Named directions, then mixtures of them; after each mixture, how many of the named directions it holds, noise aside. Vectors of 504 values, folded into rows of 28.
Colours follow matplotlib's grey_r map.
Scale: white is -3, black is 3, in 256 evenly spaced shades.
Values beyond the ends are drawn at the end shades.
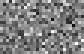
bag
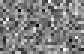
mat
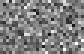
one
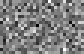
two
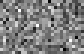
one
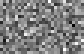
two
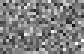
one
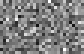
two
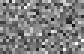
one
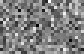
one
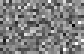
two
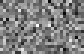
one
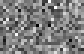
one
